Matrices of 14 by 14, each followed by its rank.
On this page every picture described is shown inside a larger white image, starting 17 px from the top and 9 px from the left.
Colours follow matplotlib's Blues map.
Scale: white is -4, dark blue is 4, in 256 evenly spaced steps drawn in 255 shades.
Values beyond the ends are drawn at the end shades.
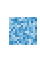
full rank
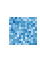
full rank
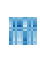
one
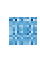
two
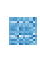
two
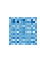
two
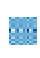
one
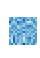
three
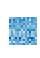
three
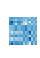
two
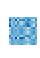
two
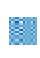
one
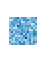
full rank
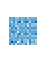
three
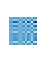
one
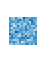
full rank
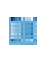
one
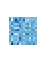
three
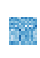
three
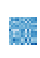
two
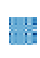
one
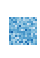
full rank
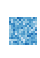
full rank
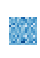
three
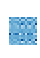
two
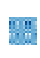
one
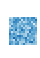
full rank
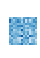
three
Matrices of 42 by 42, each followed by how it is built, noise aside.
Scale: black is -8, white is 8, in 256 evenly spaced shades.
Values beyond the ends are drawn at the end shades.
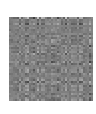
low rank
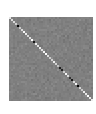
diagonal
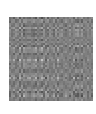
low rank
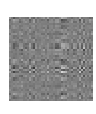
low rank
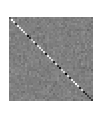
diagonal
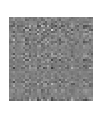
low rank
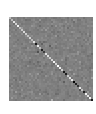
diagonal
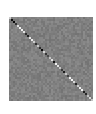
diagonal
